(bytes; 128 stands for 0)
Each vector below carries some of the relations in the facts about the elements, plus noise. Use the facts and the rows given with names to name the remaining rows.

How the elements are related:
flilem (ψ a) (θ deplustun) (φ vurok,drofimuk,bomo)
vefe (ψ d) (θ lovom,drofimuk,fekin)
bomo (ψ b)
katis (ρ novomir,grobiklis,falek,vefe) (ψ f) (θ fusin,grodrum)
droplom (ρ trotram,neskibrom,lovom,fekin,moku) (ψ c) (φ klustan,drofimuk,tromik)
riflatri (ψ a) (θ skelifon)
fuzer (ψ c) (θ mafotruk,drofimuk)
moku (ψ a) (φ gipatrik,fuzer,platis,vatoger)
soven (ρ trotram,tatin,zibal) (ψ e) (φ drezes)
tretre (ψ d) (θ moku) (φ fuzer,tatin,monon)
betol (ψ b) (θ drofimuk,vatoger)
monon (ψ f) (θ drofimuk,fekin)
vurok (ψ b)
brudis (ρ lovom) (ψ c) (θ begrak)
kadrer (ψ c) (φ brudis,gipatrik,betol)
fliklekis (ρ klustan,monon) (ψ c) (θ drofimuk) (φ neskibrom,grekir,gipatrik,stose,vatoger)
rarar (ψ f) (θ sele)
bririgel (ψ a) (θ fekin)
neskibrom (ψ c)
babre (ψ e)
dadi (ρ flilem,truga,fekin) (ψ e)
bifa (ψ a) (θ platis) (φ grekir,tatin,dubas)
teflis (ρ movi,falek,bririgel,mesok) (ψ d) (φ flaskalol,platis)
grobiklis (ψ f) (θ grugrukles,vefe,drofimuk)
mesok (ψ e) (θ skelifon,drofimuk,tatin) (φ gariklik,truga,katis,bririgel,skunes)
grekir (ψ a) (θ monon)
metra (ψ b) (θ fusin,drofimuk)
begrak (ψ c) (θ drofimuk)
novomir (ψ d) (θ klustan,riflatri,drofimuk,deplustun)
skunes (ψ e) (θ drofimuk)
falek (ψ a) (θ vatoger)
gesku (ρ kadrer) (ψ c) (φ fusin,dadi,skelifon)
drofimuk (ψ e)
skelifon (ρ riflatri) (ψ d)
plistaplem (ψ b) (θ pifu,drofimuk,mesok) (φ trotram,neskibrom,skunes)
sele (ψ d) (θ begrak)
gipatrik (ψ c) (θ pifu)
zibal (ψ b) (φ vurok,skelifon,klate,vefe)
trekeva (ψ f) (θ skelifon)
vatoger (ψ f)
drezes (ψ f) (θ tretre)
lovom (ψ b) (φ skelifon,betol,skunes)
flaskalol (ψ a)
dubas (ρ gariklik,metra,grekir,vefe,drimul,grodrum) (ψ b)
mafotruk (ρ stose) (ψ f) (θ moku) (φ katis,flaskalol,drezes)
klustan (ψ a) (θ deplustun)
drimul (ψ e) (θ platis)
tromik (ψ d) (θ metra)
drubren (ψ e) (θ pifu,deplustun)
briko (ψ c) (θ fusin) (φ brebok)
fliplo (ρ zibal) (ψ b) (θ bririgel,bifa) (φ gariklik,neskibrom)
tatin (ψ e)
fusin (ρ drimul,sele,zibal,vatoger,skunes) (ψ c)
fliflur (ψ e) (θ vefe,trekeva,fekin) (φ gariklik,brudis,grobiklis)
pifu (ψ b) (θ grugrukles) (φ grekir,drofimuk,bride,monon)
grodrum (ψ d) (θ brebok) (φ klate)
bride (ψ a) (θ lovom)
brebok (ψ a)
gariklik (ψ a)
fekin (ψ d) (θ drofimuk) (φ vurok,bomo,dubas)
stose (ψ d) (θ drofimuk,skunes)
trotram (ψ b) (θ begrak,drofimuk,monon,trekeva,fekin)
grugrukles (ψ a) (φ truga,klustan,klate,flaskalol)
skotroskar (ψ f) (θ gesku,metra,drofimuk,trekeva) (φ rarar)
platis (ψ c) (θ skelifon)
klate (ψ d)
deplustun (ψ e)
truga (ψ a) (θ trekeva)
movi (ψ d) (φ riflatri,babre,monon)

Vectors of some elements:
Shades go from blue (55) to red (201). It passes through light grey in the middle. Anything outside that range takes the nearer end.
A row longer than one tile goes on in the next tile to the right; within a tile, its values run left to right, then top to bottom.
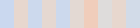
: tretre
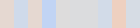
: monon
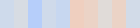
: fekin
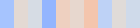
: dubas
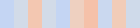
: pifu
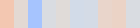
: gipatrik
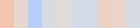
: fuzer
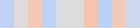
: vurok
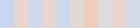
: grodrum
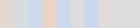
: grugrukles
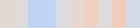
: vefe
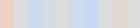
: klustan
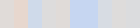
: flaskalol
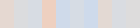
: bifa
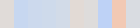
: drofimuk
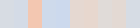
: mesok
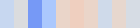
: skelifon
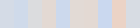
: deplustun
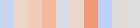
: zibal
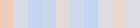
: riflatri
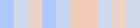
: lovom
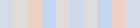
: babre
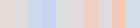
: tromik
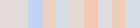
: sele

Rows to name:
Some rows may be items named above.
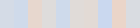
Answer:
deplustun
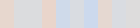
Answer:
bifa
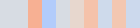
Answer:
betol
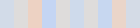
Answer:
babre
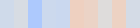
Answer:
fekin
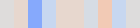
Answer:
fliklekis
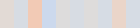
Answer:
rarar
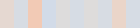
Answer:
rarar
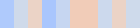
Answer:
lovom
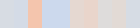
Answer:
mesok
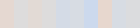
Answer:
flilem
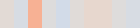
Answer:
skotroskar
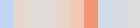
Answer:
fliplo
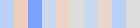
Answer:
droplom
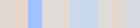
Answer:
neskibrom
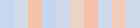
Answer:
metra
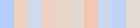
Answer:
soven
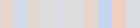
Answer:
tatin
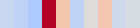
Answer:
briko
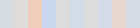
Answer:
drezes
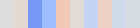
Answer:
brudis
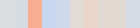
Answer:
fliflur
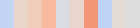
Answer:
zibal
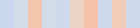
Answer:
metra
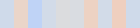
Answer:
klate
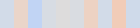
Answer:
klate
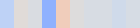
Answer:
katis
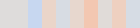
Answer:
sele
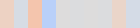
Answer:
grobiklis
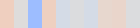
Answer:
begrak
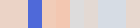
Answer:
fusin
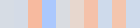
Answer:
betol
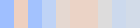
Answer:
teflis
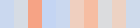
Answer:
plistaplem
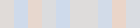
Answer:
trekeva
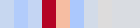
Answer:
brebok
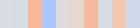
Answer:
trotram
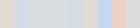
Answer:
vatoger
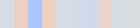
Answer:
kadrer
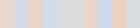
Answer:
skunes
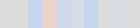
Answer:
moku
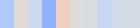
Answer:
dadi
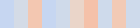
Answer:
metra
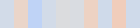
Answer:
klate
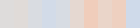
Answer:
novomir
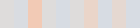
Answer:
drimul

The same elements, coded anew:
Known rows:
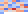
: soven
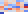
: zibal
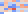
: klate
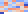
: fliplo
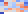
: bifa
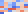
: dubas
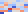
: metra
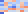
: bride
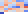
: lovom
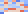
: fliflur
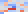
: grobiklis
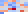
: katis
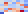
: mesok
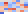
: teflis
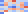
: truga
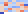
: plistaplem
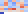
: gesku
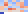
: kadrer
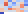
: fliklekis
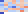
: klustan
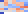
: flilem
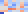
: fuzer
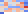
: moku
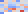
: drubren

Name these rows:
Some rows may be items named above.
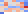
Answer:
moku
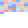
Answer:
tromik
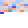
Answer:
betol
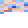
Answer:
trotram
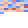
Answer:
soven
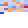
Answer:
grugrukles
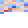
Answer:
trotram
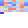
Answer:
platis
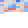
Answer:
tatin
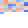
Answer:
fekin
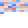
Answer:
skelifon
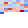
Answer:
mesok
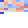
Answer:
flilem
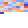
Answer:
fliplo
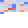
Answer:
monon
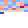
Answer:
droplom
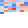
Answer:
trekeva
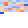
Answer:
plistaplem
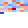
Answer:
mafotruk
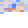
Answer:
drofimuk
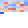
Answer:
skotroskar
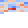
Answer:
vatoger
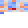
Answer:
fusin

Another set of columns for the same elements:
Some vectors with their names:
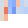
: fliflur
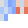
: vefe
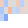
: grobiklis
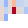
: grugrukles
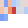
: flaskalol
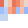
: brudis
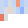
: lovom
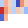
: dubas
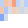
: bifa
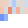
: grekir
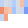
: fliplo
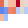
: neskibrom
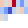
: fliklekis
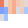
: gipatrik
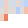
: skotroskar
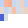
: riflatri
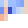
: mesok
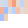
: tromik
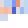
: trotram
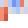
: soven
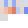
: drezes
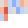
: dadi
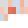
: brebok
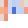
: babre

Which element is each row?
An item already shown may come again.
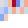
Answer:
teflis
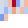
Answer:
teflis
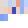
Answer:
monon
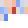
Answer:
flilem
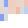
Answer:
klate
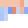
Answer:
platis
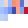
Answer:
fekin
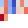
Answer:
drimul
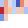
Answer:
dubas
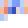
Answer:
drofimuk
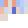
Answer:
pifu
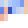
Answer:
mesok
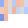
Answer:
trekeva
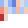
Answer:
zibal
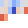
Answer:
metra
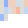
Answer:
klate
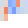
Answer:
fliflur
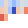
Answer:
metra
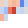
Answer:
moku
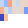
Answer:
skelifon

